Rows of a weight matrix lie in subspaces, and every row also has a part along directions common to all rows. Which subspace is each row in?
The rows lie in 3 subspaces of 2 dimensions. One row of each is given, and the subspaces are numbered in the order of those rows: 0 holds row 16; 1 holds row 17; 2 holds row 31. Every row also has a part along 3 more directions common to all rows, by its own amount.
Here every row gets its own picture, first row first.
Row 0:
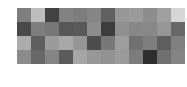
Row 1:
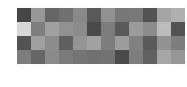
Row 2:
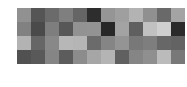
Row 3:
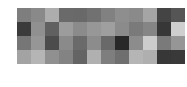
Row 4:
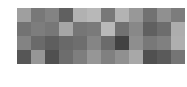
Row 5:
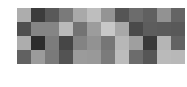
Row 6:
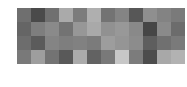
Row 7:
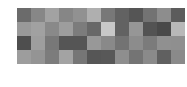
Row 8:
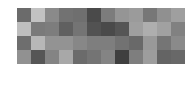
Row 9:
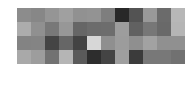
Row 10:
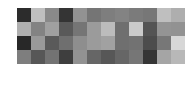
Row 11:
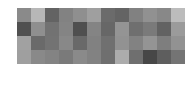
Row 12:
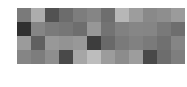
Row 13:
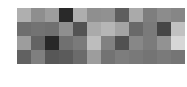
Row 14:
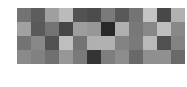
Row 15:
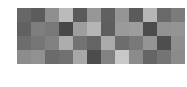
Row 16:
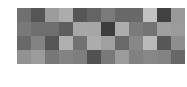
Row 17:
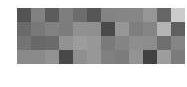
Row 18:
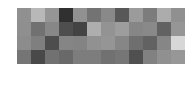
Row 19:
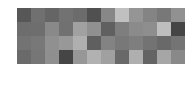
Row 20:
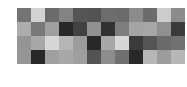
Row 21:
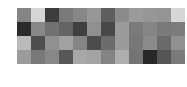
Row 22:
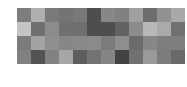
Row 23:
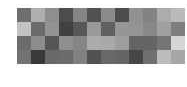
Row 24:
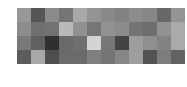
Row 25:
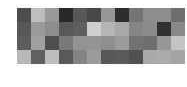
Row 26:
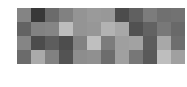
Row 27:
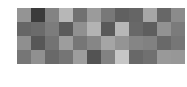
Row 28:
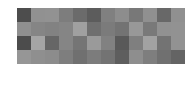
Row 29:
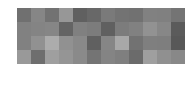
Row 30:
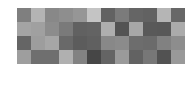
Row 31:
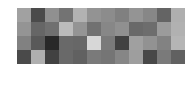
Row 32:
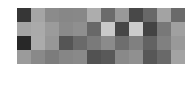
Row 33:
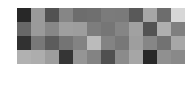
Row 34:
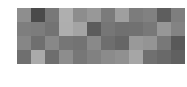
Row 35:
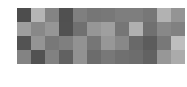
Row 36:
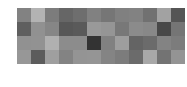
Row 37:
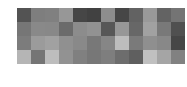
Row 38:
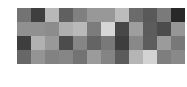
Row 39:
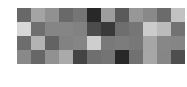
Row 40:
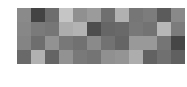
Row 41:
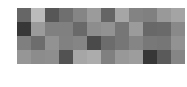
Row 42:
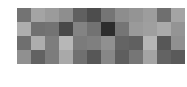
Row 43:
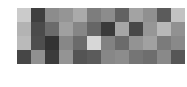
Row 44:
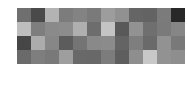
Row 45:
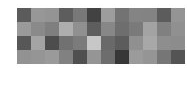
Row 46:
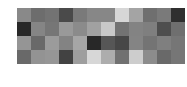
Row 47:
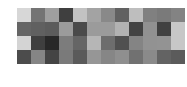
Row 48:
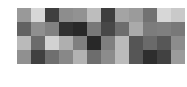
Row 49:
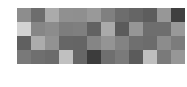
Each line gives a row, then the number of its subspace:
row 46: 1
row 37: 2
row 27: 0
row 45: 0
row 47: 2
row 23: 2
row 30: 1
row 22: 0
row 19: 1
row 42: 0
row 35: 2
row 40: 2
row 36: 2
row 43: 2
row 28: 0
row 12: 1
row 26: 0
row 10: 2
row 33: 1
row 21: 1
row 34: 2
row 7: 1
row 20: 2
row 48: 1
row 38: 1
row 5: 0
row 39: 0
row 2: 1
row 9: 1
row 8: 0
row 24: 2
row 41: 1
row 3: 0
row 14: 0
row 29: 2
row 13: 2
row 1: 0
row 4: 2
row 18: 2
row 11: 1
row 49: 1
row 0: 1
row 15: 0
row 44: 1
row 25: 2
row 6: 0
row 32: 1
